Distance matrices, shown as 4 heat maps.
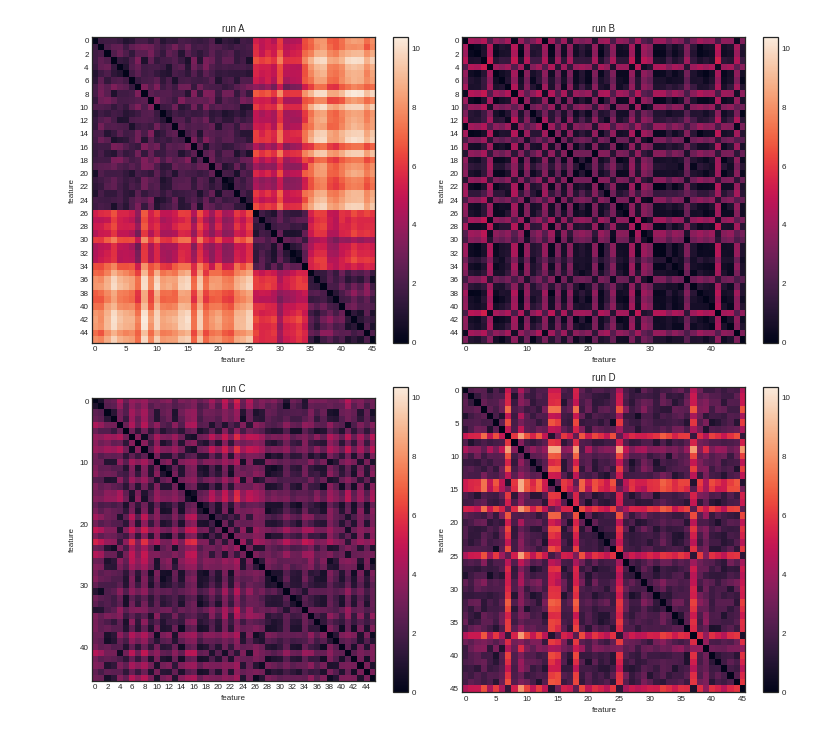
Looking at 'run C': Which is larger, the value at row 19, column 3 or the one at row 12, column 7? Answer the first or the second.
the first
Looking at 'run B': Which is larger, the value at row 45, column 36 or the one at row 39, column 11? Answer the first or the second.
the first
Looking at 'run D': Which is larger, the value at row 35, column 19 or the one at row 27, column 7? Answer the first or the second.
the second
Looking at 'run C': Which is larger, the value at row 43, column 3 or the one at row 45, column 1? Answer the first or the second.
the second
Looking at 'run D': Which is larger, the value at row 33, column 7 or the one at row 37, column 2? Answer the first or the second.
the first
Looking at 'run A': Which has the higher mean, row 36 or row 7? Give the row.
36
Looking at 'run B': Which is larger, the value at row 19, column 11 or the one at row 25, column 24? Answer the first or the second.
the second
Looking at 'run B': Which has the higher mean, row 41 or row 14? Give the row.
41
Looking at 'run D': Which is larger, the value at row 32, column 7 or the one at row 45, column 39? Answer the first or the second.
the first
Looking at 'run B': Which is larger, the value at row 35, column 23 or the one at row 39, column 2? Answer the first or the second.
the first
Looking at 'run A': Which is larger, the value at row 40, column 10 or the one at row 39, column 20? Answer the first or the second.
the first
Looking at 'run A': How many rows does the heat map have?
46
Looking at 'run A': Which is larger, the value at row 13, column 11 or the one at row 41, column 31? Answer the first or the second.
the second
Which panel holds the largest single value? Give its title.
run A
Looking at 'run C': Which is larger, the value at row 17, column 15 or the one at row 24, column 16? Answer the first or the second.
the second
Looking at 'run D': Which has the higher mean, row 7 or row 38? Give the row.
7
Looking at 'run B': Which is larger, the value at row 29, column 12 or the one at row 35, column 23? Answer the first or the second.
the first
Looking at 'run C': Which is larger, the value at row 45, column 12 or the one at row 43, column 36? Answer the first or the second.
the first
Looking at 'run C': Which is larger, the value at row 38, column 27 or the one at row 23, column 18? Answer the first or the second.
the second
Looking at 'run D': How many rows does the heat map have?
46
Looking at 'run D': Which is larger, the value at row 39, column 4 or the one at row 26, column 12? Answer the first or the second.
the second
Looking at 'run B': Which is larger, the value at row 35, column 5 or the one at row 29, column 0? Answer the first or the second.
the second
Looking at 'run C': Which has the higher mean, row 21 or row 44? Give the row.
21
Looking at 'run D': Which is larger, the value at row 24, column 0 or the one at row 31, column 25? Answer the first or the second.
the second
